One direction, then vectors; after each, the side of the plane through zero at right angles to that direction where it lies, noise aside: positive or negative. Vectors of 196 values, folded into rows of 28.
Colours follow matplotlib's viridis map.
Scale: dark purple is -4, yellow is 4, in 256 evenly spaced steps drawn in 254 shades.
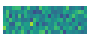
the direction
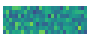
positive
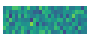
positive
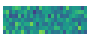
positive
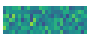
positive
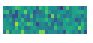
positive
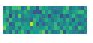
positive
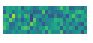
positive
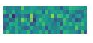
negative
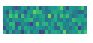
negative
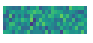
negative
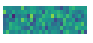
negative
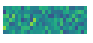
positive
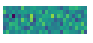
negative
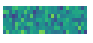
positive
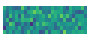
negative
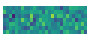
negative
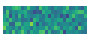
positive
